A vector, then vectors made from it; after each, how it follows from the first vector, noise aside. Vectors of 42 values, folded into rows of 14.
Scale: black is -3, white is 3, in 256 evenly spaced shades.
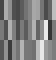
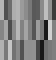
negated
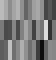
sign-scrambled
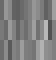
shrunk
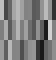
negated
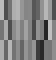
negated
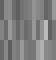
shrunk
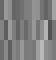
shrunk
